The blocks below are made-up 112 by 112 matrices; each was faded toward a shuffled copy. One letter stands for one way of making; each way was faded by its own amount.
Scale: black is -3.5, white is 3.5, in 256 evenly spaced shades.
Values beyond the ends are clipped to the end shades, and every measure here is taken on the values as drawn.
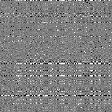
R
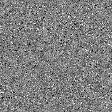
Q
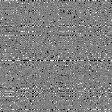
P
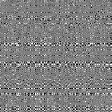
R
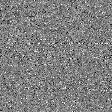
Q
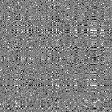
P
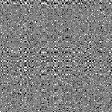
P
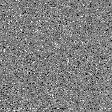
Q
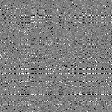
P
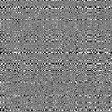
R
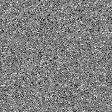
Q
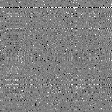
P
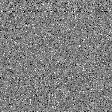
Q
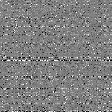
P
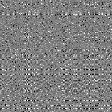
P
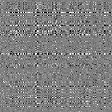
R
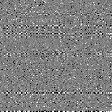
P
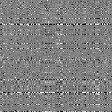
R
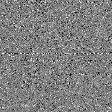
Q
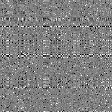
P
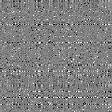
P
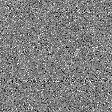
Q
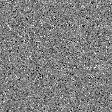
Q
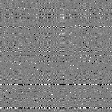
R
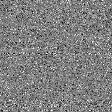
Q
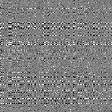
R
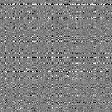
R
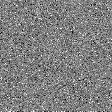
Q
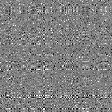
P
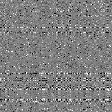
P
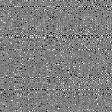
P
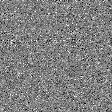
Q
